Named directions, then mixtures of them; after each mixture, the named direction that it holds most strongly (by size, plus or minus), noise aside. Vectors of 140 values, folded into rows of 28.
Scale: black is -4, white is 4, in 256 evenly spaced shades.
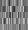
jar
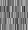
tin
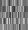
jar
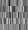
jar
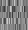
jar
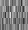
jar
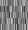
tin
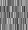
tin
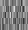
jar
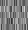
tin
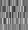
jar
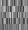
jar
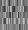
jar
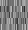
tin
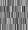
tin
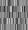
tin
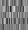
jar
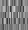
jar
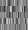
jar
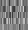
jar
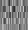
jar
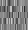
tin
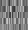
jar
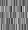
tin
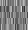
tin
